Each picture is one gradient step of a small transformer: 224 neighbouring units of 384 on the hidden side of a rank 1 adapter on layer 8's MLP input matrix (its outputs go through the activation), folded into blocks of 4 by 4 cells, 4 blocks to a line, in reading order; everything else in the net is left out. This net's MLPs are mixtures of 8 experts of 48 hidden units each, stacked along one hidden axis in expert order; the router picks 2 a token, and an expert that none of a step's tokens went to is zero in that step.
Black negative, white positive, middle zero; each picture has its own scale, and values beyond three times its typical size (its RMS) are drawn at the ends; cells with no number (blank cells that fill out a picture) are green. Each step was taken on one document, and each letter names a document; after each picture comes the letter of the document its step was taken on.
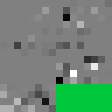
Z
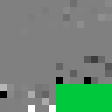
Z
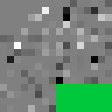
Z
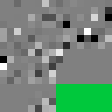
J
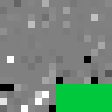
J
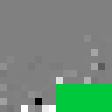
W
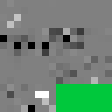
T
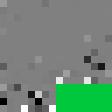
W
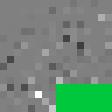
T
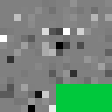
T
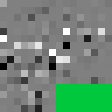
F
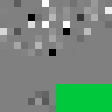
J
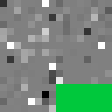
J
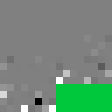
W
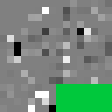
Z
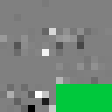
T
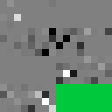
T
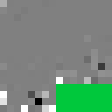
W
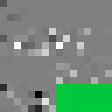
T
